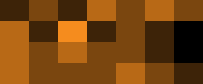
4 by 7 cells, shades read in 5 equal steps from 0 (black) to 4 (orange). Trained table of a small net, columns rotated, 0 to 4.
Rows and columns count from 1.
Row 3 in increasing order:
0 1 2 2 2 3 3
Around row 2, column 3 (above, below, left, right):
1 3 1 1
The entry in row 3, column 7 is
0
